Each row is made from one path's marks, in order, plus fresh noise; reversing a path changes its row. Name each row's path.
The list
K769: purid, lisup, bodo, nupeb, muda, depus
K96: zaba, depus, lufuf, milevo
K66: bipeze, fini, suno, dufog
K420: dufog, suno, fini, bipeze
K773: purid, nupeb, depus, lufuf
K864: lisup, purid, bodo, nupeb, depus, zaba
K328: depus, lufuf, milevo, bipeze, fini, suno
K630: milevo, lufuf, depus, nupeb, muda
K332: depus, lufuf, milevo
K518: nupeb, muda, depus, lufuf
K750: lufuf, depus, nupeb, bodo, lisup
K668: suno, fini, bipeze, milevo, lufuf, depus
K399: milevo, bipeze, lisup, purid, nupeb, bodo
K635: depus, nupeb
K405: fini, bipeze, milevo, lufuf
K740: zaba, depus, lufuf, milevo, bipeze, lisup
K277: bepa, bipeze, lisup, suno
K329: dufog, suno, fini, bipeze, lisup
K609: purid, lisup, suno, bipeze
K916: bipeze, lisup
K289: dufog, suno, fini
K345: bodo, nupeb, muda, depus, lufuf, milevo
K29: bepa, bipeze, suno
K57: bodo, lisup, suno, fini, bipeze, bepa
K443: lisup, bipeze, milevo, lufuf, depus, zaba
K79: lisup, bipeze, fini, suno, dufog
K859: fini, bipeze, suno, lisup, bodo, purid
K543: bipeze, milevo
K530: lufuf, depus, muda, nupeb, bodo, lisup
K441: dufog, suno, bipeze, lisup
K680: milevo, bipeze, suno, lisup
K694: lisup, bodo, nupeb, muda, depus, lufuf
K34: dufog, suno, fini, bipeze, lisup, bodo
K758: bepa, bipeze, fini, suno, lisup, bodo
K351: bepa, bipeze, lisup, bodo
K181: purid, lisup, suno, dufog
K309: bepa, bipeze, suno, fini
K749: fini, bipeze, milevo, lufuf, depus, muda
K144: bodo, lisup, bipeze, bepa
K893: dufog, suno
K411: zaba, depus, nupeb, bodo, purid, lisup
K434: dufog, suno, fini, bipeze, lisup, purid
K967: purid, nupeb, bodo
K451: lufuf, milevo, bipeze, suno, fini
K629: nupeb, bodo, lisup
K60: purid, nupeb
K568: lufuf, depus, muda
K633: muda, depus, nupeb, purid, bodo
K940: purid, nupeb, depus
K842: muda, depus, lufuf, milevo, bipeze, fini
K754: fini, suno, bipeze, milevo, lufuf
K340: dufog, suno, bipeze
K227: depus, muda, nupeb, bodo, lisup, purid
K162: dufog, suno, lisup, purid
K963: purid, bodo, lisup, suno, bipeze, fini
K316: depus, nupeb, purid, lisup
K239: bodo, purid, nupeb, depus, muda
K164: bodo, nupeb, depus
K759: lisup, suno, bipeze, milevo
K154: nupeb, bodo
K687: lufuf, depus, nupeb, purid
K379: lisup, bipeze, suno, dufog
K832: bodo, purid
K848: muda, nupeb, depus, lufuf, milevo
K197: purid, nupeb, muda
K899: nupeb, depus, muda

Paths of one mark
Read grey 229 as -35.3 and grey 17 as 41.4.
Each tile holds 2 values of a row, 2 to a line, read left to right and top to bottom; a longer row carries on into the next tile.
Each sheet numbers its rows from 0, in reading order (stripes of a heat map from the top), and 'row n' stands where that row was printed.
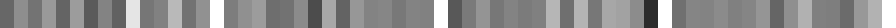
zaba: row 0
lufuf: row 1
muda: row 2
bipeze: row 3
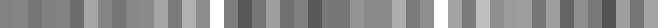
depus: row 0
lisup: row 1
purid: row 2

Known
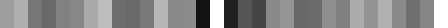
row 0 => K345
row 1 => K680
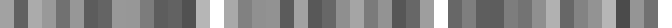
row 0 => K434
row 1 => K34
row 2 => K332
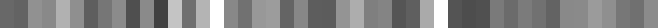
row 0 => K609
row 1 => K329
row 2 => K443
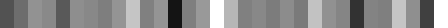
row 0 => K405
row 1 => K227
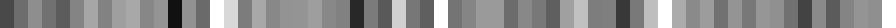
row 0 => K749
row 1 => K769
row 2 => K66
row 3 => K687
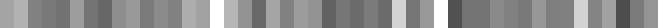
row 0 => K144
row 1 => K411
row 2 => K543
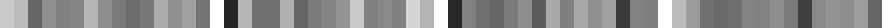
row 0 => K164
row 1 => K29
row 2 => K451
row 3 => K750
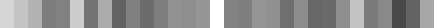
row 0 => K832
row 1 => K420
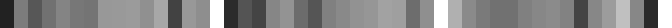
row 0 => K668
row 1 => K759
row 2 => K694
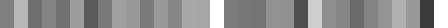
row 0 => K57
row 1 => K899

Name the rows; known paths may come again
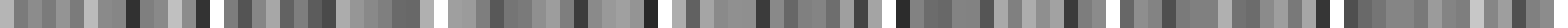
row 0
K227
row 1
K79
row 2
K530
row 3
K162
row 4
K451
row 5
K568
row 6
K543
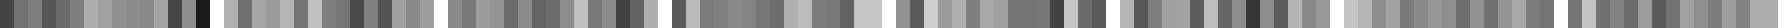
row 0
K842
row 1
K940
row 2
K420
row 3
K758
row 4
K197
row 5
K316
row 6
K154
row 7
K57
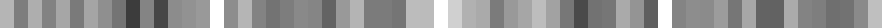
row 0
K773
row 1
K351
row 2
K239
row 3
K859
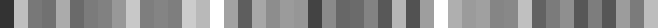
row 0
K29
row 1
K181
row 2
K963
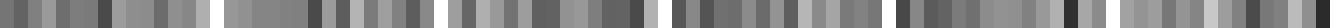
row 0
K916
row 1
K893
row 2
K434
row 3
K96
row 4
K328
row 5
K633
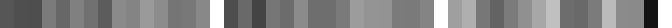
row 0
K443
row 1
K740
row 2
K345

